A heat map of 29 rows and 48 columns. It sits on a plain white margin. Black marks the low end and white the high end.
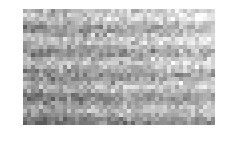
The histogram is bell-shaped. There is an overall slope up to the top right. Horizontal stripes repeat 5 times down the table. The top right is the ninth with the highest average.
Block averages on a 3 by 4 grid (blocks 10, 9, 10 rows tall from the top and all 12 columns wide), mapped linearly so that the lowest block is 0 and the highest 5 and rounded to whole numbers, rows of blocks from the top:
2 3 4 5 / 1 2 2 4 / 0 1 2 2
